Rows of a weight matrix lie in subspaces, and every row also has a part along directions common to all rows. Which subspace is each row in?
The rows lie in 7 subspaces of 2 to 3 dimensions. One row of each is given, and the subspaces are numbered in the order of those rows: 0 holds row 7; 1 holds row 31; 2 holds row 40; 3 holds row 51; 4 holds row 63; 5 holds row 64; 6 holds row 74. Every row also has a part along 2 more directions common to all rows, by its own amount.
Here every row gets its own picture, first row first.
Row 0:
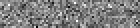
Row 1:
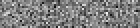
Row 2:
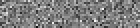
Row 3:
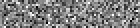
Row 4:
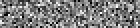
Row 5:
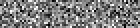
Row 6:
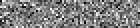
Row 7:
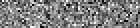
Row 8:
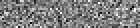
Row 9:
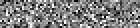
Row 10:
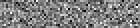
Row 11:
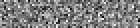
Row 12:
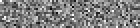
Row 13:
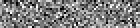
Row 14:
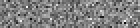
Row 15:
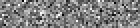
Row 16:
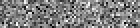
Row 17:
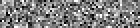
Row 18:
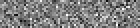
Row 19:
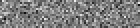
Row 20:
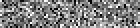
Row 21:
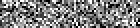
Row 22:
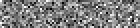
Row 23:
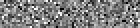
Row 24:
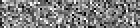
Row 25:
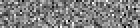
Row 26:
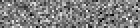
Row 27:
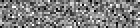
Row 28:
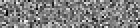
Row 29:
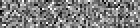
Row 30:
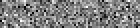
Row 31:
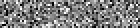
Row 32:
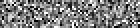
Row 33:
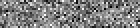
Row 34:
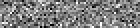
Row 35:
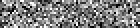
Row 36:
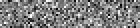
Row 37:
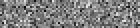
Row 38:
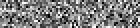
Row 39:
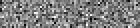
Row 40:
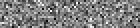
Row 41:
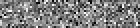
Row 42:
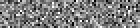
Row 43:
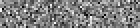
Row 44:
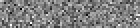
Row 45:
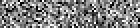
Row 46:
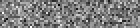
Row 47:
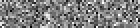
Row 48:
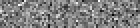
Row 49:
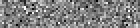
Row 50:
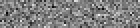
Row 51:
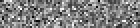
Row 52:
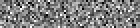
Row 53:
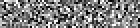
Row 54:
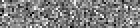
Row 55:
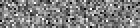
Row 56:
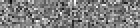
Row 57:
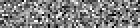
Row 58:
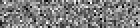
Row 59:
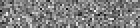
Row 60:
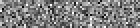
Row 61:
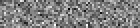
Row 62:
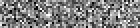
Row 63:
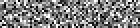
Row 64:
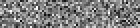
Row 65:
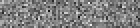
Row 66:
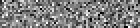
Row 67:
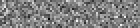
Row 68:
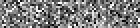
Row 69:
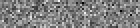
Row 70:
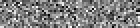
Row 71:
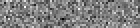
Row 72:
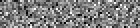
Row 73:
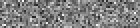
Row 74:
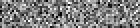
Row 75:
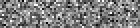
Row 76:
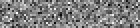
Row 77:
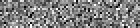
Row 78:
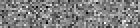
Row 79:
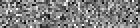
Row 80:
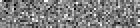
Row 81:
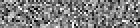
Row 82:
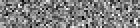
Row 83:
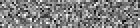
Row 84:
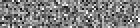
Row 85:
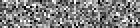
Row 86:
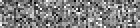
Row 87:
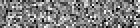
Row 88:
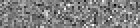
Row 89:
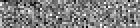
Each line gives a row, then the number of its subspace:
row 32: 3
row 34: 2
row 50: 1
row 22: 3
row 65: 2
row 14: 4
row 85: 4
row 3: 4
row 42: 5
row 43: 2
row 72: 5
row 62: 5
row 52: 3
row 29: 6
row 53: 0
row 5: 5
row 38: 1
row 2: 1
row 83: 4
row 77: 5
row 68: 6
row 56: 3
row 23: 3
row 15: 6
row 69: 2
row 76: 6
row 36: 5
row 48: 6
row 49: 4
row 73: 6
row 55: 4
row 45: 6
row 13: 3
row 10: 6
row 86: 5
